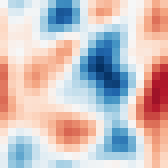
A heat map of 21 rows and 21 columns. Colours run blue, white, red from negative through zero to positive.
There are no lone odd cells. There is no overall slope. The ninth with the lowest average is the centre.
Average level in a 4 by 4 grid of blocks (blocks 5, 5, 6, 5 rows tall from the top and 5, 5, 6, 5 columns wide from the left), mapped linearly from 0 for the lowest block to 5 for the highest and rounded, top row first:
3 1 3 4 | 4 4 0 4 | 4 3 1 5 | 2 3 2 3
